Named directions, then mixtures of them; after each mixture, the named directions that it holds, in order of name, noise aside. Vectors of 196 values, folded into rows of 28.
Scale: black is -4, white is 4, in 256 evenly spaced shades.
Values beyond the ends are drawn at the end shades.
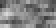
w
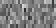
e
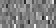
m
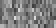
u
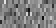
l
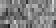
e, u, w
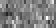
m, w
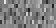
l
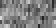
e, l, w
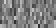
l, u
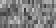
e, u, w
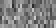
u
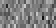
e, m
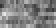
w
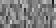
e, m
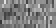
l, m, w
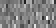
m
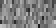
l, u, w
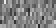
l, u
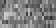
l, u, w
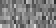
m, u, w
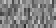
e, l, u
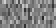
e, l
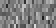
e, m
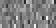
m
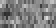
e, m, w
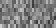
e, m, u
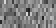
l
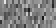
e, l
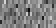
l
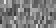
l, u, w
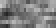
w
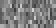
u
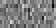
e, l
